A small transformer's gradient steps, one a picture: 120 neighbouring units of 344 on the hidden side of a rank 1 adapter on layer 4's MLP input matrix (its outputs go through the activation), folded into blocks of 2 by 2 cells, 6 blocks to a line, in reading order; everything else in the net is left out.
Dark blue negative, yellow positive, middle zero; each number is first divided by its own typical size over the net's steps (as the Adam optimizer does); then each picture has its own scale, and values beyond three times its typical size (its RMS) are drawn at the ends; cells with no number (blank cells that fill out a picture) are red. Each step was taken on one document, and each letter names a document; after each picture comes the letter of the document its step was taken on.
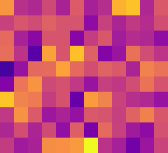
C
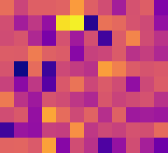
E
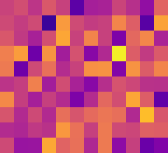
C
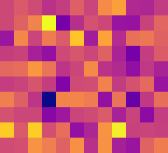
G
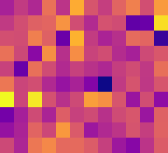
G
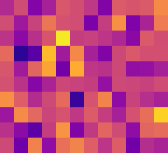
C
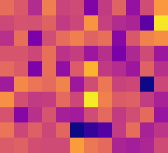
C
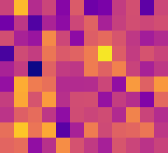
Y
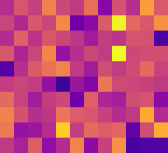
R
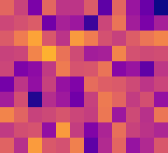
R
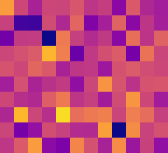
E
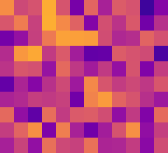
R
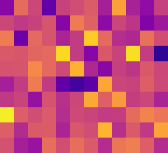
R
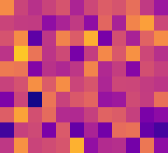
R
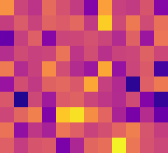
Y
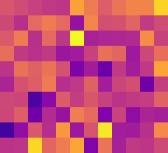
G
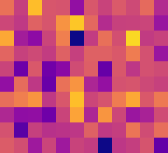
E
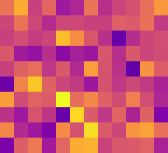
C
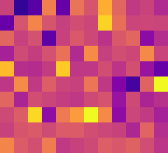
Y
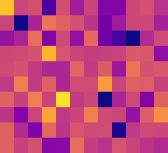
E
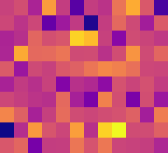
G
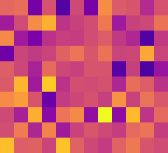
Y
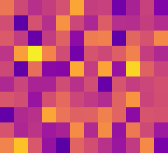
E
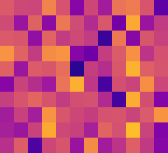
E
